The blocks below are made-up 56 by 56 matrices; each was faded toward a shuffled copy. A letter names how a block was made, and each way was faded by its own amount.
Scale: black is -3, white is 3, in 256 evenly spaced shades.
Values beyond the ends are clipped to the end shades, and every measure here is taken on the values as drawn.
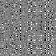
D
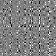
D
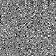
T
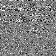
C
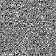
T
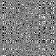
D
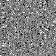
T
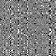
D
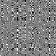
D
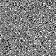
T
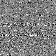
C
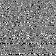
C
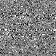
C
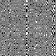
D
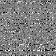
C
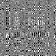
D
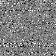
C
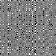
D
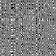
D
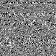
C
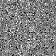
T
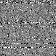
C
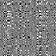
D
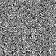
T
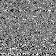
C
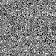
T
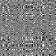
D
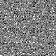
T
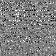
C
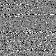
C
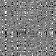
D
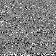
C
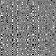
D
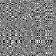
D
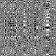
D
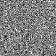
T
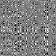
D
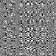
D
